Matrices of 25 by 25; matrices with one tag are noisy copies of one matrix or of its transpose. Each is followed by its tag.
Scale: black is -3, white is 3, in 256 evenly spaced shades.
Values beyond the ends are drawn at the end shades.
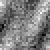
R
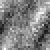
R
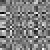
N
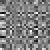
N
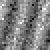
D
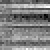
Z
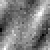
R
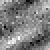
R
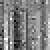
Z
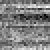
Z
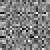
N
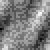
R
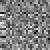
N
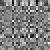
N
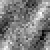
R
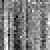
Z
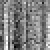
Z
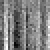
Z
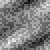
R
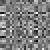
N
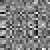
N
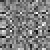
N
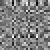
N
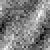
R
